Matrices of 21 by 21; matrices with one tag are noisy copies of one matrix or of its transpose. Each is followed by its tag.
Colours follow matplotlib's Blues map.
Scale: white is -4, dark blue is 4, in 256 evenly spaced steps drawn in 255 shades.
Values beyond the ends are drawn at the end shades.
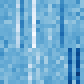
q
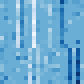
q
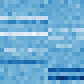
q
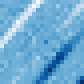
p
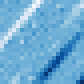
p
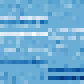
q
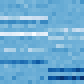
q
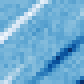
p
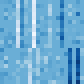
q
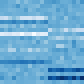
q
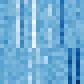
q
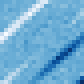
p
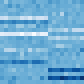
q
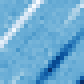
p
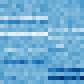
q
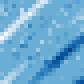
p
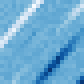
p
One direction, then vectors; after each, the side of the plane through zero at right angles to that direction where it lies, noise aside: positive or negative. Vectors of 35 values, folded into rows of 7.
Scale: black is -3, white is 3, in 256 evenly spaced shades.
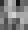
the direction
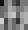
positive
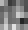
negative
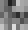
negative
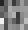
positive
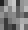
positive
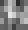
positive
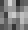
positive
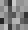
negative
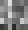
positive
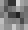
negative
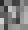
positive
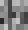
negative
